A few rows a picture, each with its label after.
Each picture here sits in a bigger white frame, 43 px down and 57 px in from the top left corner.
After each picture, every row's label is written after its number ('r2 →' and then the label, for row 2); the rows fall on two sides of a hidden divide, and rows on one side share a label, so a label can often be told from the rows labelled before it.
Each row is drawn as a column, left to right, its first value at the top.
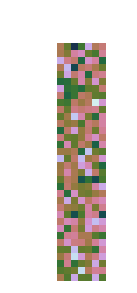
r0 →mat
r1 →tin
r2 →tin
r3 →tin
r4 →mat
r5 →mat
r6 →tin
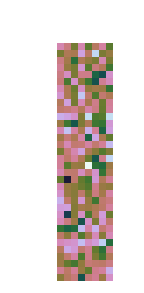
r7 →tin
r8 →tin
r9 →tin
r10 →mat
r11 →tin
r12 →mat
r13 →mat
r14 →tin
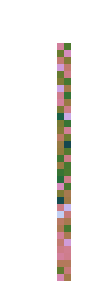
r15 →mat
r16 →tin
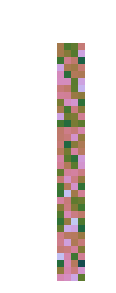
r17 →tin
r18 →mat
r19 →mat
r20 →tin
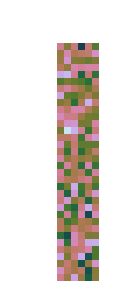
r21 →tin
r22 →tin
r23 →tin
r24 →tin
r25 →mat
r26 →mat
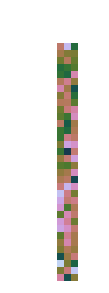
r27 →mat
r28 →mat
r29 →tin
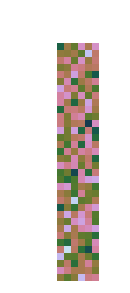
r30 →tin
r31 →mat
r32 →tin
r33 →mat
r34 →mat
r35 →mat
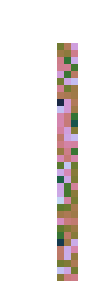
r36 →tin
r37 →tin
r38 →mat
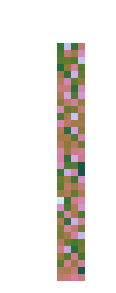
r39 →tin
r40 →mat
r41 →tin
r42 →mat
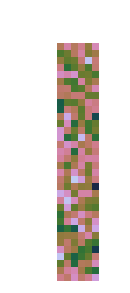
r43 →tin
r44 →tin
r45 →tin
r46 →mat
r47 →mat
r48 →mat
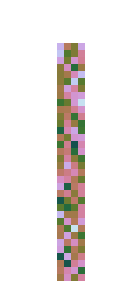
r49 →mat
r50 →tin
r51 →mat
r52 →mat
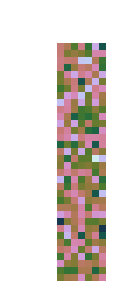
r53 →mat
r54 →mat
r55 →mat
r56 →mat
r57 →mat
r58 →mat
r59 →tin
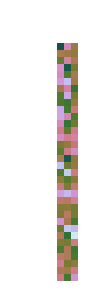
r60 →tin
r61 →mat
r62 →mat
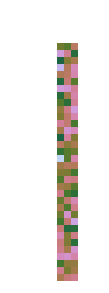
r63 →tin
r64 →tin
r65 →tin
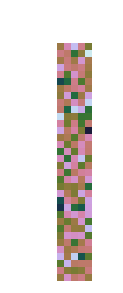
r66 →tin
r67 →mat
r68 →tin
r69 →mat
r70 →mat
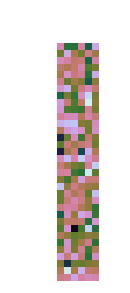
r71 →tin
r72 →tin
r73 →tin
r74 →tin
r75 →mat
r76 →tin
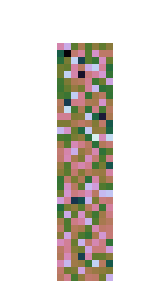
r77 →tin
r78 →tin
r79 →mat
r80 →mat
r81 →tin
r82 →mat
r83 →mat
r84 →mat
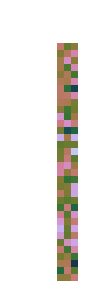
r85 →mat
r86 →mat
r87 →mat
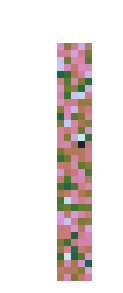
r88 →mat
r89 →tin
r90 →mat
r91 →mat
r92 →tin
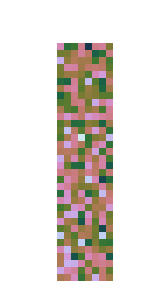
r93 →tin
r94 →tin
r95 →mat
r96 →mat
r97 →tin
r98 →tin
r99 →tin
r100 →mat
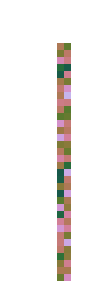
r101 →mat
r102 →mat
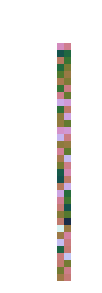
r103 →mat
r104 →tin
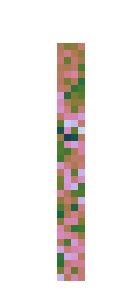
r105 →mat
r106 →tin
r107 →tin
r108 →tin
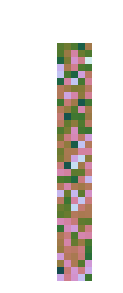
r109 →tin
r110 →mat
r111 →mat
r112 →tin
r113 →mat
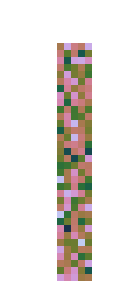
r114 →mat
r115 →tin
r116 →mat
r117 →mat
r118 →mat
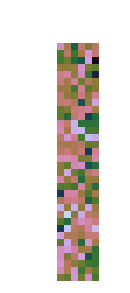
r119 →tin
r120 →mat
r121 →tin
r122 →tin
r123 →mat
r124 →mat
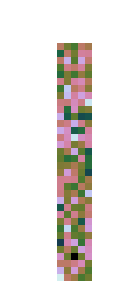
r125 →tin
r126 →mat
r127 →mat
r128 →mat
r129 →mat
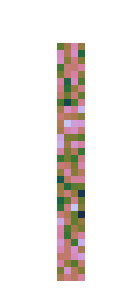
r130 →mat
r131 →tin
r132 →tin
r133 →tin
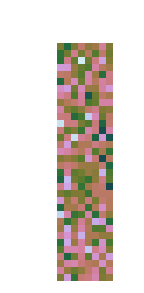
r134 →tin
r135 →mat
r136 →mat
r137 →mat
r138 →tin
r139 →tin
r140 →mat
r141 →tin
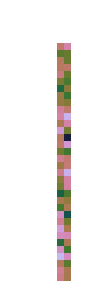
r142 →tin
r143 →tin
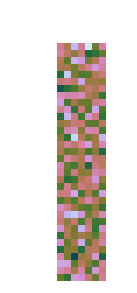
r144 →mat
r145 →tin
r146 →mat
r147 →mat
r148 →tin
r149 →tin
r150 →mat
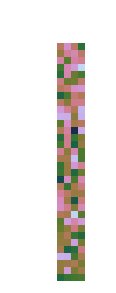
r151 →tin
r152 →tin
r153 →mat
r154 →tin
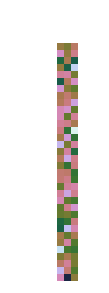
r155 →tin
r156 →mat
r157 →tin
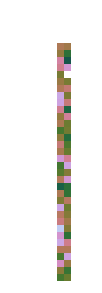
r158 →mat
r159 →tin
